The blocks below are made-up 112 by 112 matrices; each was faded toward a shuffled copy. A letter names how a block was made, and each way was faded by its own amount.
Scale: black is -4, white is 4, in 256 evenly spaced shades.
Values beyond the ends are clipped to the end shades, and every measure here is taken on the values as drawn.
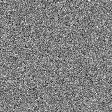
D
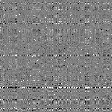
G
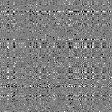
G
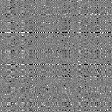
G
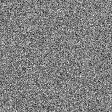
D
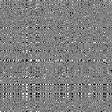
G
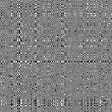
G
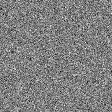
D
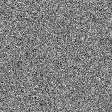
D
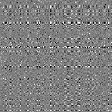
G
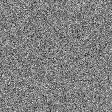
D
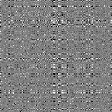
G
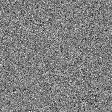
D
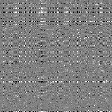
G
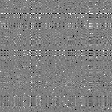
G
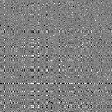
G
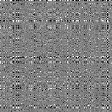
G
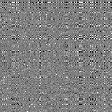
G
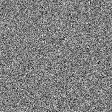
D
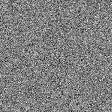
D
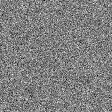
D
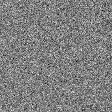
D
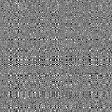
G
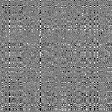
G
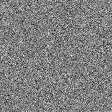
D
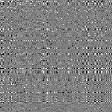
G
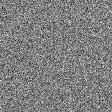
D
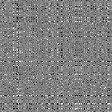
G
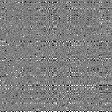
G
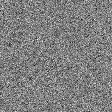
D
